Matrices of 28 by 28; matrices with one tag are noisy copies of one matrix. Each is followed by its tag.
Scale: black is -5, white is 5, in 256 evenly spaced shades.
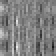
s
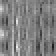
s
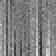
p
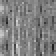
s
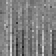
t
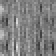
s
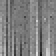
p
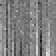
p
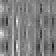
s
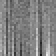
p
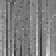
p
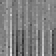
t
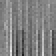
t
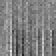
t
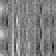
s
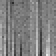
p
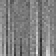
p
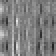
s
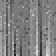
p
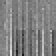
t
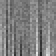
p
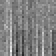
t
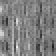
s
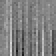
t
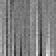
p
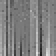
p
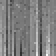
p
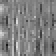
s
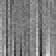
p
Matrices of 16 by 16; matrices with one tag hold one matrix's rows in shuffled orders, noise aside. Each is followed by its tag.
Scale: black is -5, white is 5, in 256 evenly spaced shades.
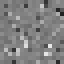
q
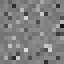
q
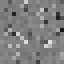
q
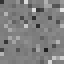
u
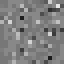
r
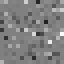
u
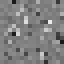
q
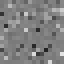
u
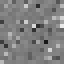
u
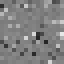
u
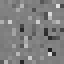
r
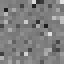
u
